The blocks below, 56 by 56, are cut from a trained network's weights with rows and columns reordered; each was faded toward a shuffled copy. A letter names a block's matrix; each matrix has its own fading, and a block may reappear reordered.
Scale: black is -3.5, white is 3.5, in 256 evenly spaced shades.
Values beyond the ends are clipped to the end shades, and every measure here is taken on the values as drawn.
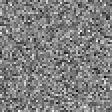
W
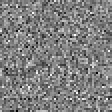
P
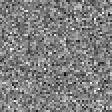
P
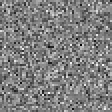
P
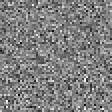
P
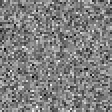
W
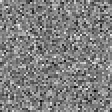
W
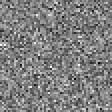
W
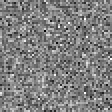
W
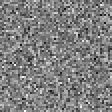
W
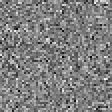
P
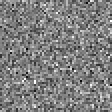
W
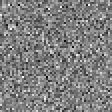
P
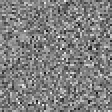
P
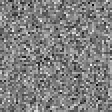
W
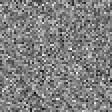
W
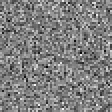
W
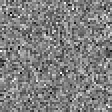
W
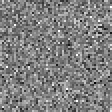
W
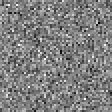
W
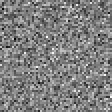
W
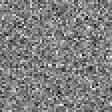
P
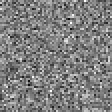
P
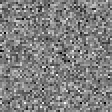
P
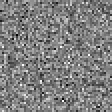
W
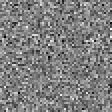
P
